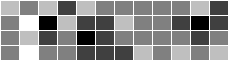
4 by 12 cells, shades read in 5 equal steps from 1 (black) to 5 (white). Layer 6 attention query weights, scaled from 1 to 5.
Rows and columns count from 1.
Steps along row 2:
up down up down same up down same down down up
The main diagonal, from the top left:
4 5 2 3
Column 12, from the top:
2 2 3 4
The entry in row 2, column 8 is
3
